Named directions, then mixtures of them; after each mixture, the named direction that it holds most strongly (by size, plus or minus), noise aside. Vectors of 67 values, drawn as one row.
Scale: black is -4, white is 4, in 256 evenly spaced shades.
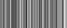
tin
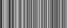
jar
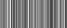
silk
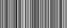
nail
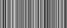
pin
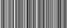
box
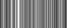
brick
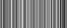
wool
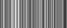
tin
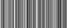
box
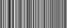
jar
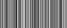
nail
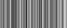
tin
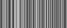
brick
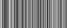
jar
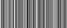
box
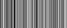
box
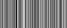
nail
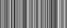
box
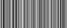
wool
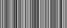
nail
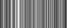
brick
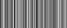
box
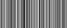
nail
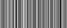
box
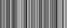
tin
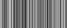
jar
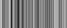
brick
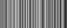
tin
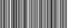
silk
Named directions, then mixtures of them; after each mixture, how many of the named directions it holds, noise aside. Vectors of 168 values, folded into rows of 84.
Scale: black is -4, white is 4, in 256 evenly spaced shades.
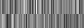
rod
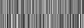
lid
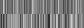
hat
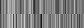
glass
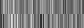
three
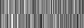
three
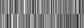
three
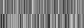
one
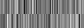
three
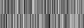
three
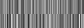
one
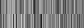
one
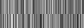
two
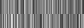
two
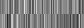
two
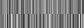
one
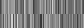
two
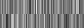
two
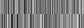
three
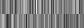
one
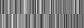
two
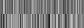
one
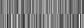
one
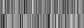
two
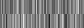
three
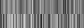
two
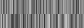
two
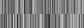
three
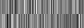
two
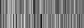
one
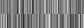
two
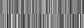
one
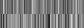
one
